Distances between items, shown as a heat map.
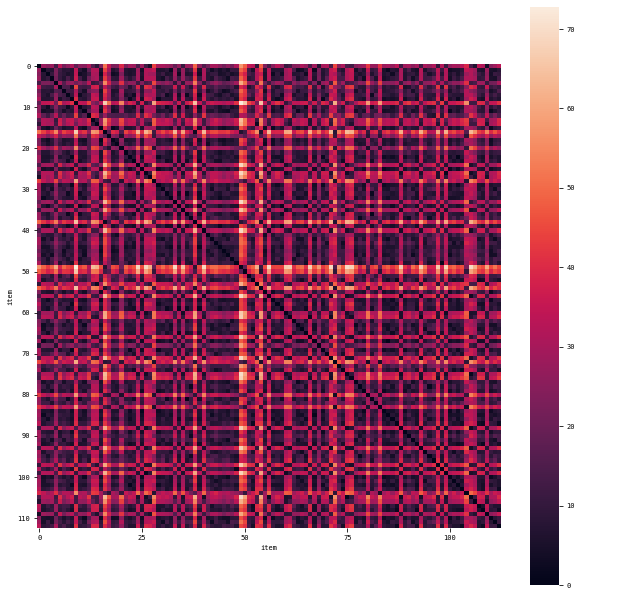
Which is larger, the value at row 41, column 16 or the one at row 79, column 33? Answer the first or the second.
the first
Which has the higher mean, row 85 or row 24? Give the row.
24
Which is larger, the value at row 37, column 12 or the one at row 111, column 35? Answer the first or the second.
the second
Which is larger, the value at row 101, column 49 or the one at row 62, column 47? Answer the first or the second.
the first
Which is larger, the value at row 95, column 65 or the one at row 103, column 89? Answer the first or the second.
the second
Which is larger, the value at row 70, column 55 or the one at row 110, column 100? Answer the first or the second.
the first
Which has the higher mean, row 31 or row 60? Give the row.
60
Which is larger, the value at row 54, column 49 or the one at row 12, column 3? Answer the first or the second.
the second
